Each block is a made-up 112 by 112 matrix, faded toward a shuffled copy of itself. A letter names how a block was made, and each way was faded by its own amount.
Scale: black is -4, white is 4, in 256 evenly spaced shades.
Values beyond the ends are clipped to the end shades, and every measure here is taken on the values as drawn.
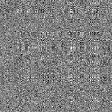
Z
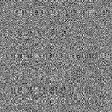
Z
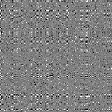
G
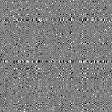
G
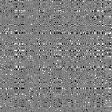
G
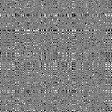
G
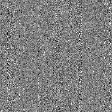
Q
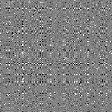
G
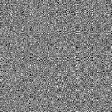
Z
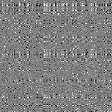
G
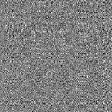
Z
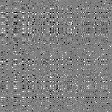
G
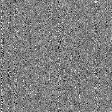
Q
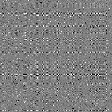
G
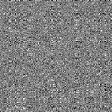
Z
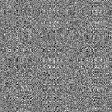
Z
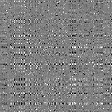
G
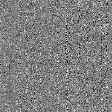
Q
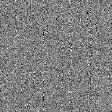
Q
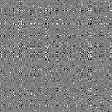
G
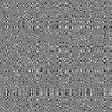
G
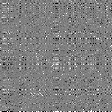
G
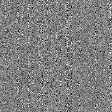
Q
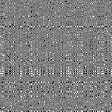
G
